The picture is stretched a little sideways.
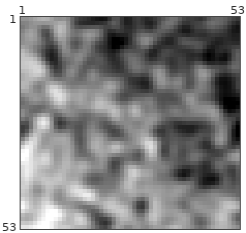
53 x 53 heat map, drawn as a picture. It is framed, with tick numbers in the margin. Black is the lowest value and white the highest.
There are no lone odd cells. There is an overall slope up to the bottom left. The values follow a bell shape. The ninth with the highest average is the bottom left. The texture is blotchy. There are no regular stripes.
